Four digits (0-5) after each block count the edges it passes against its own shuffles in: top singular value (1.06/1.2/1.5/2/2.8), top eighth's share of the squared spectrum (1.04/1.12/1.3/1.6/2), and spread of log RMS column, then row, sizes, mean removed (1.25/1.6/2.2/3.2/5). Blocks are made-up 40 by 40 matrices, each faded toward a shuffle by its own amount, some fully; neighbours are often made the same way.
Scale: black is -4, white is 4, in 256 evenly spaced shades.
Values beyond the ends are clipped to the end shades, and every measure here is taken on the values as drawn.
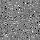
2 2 0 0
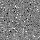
0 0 0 0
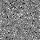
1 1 0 0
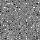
3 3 1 1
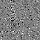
3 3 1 1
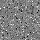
2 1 0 0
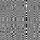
4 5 3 2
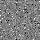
2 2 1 0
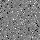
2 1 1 0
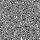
0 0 0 0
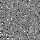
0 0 0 0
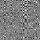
4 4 2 2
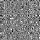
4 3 1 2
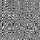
4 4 2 2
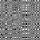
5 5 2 3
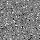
1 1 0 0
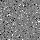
0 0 0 0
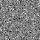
1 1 0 0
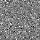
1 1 0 2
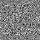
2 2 0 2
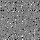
2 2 1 1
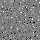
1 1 0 0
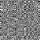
4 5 2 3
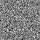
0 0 0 0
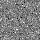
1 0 0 0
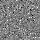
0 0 0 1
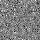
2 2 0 1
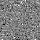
2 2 0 1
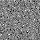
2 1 0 0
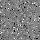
1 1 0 0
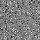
1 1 0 0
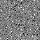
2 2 1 0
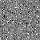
2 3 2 0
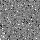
0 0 0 0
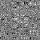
3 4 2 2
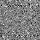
1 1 0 2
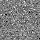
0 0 0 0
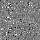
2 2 1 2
